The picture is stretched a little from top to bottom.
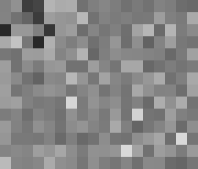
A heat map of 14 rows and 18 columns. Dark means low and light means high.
A few values lie far out on both sides of the bulk. In the top left lies a patch that is rougher than the rest. Values change most from cell to cell in the top left. The halves do not mirror each other. There is no overall slope. Overall the values sit about 50% of the way up the scale.
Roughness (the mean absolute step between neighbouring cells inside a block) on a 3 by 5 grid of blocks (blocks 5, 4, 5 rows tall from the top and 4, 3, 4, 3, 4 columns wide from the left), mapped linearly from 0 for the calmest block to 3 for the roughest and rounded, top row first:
31111
02111
00032
